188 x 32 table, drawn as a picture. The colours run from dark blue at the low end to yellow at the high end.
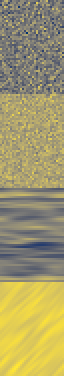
It is made of 4 by 1 panels. Panel 1,1: middling, fine-grained, strong in contrast. Panel 2,1: high, fine-grained. Panel 3,1: middling, streaked across, strong in contrast. Panel 4,1: very high, slanting up to the right, faint in contrast.
